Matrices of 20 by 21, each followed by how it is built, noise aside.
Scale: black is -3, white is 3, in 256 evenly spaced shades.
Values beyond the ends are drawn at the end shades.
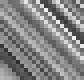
Toeplitz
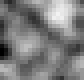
smooth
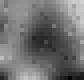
smooth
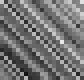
Toeplitz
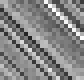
Toeplitz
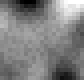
smooth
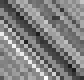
Toeplitz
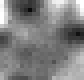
smooth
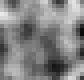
smooth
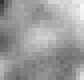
smooth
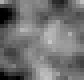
smooth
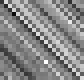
Toeplitz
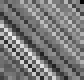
Toeplitz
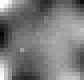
smooth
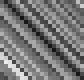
Toeplitz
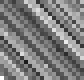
Toeplitz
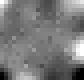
smooth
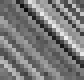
Toeplitz
